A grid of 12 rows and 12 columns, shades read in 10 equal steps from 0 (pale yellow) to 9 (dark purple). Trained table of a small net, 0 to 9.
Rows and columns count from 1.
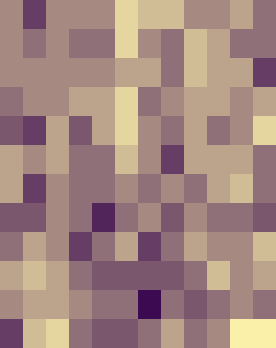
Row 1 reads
4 7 4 4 4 1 2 2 4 4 3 5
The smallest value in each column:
3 2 1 3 3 1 2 2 2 2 0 0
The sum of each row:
44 48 46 42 48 47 52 64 52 51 58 44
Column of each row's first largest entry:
2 2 12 1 2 8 2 5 4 5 7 1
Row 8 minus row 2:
2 1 0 0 3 4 0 1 2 2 0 1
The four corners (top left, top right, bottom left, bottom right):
4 5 7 0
